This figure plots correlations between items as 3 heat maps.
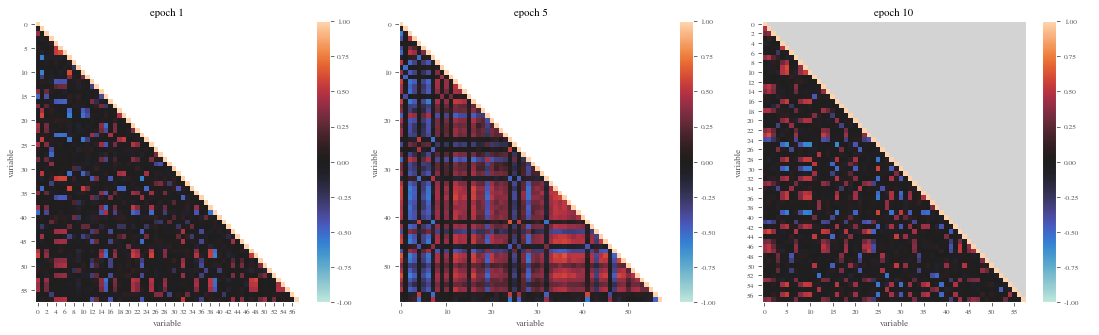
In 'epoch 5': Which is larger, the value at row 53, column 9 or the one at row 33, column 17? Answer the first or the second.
the second
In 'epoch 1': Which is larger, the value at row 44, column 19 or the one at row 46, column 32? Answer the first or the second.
the first
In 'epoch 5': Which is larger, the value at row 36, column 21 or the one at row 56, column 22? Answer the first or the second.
the first
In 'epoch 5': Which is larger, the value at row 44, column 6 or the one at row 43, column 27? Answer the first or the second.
the second
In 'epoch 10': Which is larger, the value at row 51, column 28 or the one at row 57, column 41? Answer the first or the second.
the first
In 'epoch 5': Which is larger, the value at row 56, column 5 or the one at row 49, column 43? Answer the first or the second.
the first
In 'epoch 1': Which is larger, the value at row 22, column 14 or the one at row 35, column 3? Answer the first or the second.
the first
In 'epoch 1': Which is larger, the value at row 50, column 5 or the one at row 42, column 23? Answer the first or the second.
the first
